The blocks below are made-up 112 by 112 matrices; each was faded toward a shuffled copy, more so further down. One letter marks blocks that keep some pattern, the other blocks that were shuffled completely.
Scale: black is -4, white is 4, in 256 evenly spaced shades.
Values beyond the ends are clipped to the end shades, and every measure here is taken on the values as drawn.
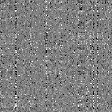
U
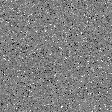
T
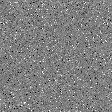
T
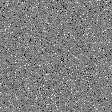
T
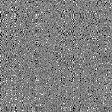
U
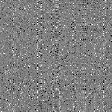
U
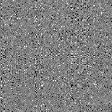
U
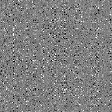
U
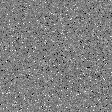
T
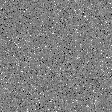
T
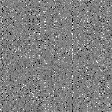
U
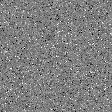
T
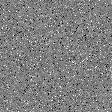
T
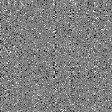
U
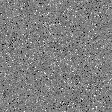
T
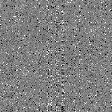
U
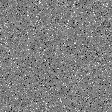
T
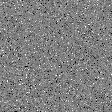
T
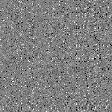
U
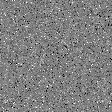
T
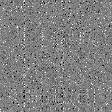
U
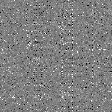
U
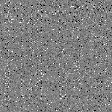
U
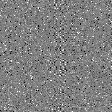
U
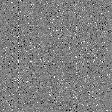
U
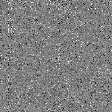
U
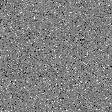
T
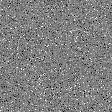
T
